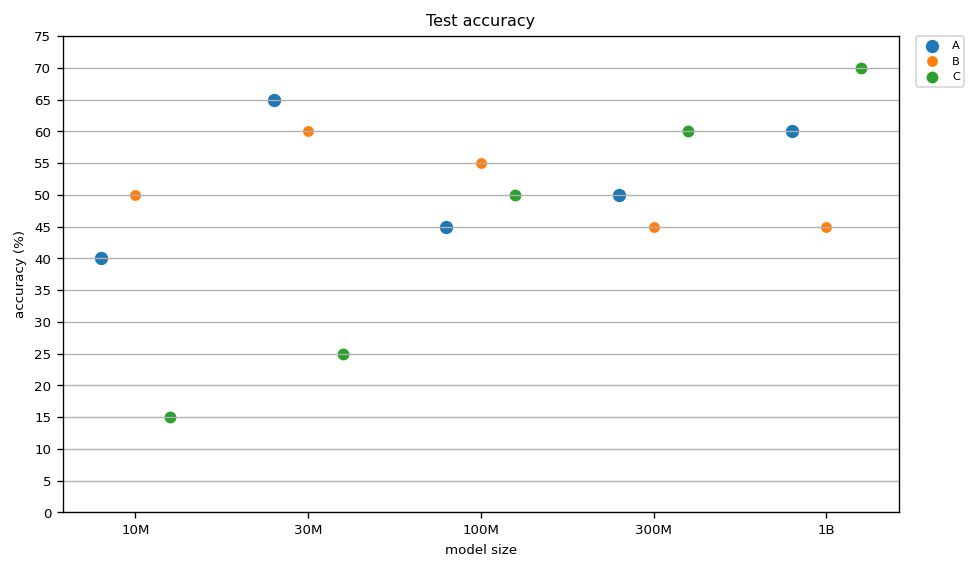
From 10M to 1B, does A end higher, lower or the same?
higher
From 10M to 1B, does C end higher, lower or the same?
higher
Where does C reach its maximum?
1B
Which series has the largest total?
A
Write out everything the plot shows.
Title: Test accuracy
x-axis: model size, ticks 10M 30M 100M 300M 1B
y-axis: accuracy (%), ticks 0 5 10 15 20 25 30 35 40 45 50 55 60 65 70 75
Legend: A, B, C
Values:
A: 40 65 45 50 60
B: 50 60 55 45 45
C: 15 25 50 60 70
